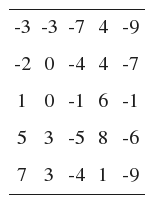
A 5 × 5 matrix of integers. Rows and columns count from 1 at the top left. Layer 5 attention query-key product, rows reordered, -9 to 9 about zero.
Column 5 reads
-9 -7 -1 -6 -9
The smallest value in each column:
-3 -3 -7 1 -9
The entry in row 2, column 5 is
-7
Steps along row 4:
down down up down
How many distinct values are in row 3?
4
